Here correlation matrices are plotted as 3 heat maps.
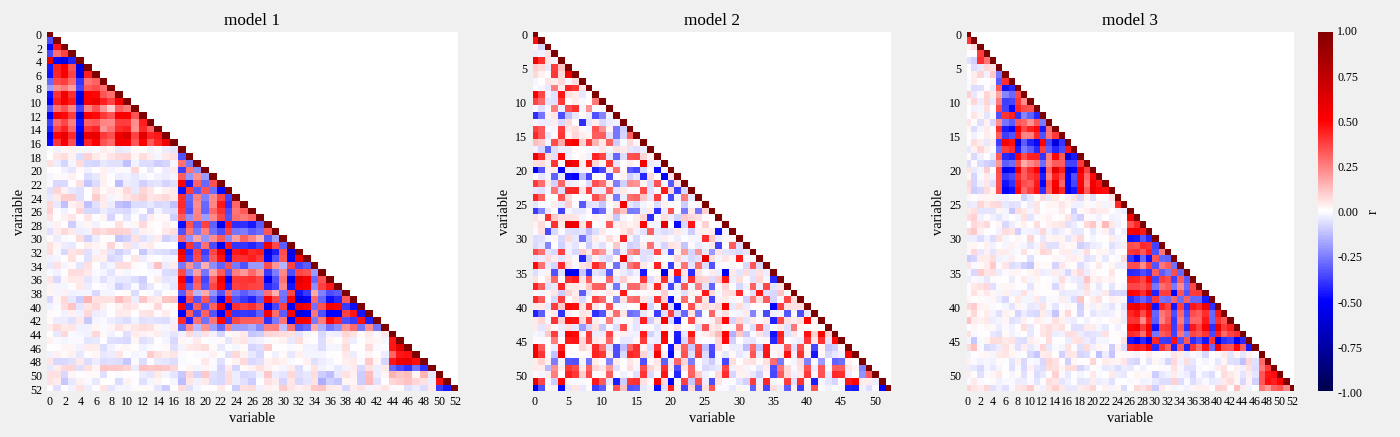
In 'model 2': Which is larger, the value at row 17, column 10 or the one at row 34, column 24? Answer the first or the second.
the second
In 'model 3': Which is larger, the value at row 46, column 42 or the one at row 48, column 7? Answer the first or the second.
the first
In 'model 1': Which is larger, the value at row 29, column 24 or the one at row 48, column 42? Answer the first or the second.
the second
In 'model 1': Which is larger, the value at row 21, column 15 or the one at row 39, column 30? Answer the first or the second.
the first
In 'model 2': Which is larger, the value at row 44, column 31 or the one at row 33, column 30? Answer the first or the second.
the second
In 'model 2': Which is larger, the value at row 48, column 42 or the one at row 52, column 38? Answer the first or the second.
the second
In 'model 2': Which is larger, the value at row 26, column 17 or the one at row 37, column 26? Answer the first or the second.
the first
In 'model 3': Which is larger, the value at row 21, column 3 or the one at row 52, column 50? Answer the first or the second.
the second
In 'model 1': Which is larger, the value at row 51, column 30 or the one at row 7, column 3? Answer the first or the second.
the second
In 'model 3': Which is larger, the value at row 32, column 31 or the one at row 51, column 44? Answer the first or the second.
the first
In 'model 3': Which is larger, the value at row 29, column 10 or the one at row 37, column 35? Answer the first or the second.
the first
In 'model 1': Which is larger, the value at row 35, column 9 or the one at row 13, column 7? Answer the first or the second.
the second
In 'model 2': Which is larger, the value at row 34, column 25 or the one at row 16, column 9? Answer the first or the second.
the second
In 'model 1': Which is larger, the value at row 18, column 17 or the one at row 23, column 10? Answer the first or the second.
the second
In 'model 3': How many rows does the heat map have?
53
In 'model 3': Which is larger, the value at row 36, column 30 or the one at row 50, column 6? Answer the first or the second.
the second
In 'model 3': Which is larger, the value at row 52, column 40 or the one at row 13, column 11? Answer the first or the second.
the second
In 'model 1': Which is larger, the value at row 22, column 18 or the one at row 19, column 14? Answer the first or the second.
the second
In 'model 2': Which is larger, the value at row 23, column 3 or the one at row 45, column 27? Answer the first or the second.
the first
